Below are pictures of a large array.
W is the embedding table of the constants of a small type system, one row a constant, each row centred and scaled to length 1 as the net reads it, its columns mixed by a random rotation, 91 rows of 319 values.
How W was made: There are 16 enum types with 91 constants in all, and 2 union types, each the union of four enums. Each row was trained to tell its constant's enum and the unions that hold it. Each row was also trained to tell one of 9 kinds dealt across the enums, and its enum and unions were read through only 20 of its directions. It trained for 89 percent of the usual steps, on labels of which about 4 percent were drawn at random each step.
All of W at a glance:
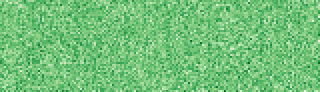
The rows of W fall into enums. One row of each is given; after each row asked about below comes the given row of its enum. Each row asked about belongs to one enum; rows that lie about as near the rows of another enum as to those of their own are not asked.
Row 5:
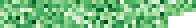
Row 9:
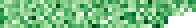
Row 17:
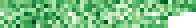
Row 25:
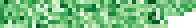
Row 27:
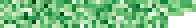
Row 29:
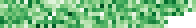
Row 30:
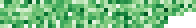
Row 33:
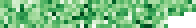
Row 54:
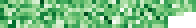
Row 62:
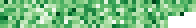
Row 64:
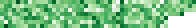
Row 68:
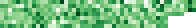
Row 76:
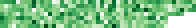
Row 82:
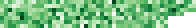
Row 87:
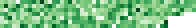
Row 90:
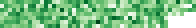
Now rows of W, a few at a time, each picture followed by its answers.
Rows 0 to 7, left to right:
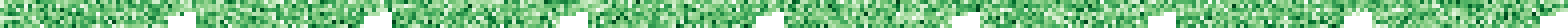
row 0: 29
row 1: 5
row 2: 68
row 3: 68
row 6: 9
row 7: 54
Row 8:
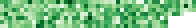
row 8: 54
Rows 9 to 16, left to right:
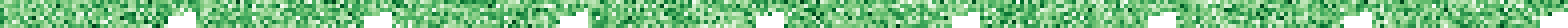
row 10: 87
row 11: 54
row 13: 90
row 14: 76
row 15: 62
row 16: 68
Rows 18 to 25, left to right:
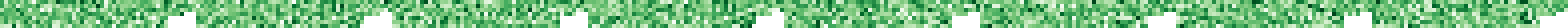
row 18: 82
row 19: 27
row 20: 27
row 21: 27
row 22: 76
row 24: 64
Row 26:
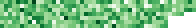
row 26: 90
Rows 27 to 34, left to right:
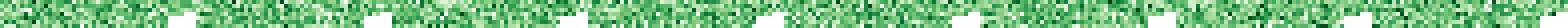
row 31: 62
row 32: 87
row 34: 64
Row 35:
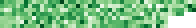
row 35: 68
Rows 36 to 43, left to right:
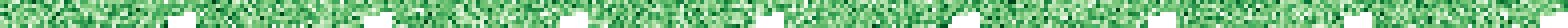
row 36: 87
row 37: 90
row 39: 76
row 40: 68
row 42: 25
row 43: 5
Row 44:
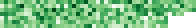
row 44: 30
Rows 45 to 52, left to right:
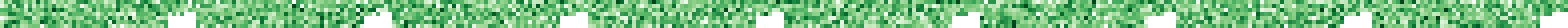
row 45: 29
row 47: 30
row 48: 27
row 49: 27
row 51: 64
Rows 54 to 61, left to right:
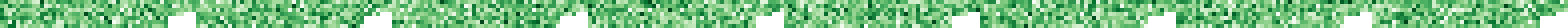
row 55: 82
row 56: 33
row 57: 25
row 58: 54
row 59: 76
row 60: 27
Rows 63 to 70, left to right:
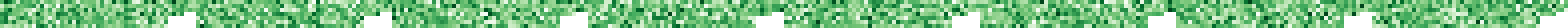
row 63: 30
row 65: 9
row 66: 68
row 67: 33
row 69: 9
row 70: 29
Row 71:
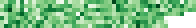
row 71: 29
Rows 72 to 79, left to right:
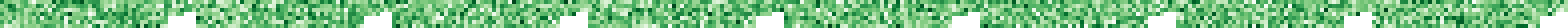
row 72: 9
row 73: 62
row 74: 64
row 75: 54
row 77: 5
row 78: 29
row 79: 33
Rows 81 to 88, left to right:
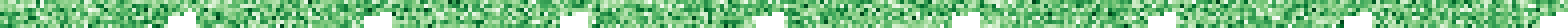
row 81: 64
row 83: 25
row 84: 29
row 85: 30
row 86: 87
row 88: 64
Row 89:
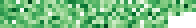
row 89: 9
